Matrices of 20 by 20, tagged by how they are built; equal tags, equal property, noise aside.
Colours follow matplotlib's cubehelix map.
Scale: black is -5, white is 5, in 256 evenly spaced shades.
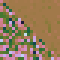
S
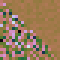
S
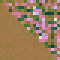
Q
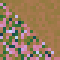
S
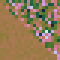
Q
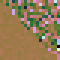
Q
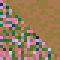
S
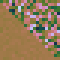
Q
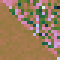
Q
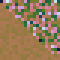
Q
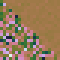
S
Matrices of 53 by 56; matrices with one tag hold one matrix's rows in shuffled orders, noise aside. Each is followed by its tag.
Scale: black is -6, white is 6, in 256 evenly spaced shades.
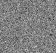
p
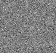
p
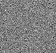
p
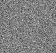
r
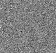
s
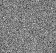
r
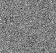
s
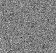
s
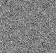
s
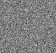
p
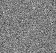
r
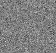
p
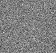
r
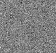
s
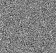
s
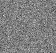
r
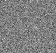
p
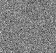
s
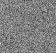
s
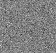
s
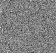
s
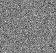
p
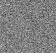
s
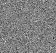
p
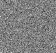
s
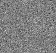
p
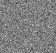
p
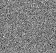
r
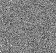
s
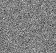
r
